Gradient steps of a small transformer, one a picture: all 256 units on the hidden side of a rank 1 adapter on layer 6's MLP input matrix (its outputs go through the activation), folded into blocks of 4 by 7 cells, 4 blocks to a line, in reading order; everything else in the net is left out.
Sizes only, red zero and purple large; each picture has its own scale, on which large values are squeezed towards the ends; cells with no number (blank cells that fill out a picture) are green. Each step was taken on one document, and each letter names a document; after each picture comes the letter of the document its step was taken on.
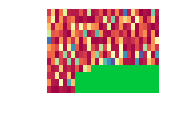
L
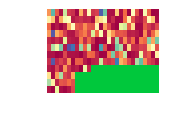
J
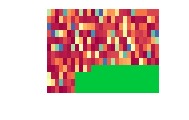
J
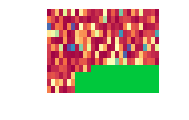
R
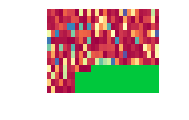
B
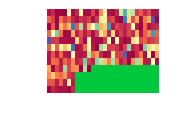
B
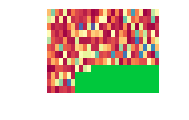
L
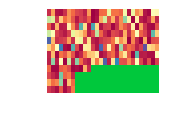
L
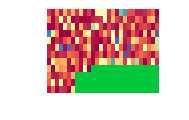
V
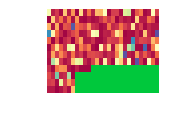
V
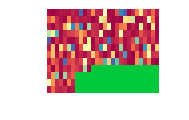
B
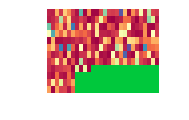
R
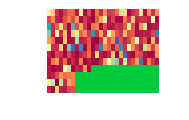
R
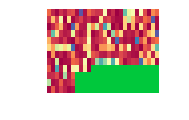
B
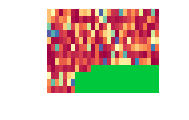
J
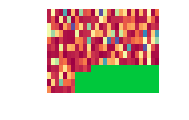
J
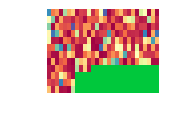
J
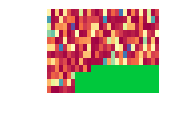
R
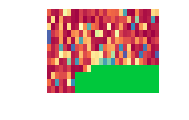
L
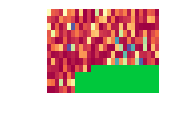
R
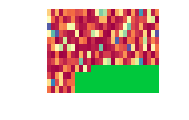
R
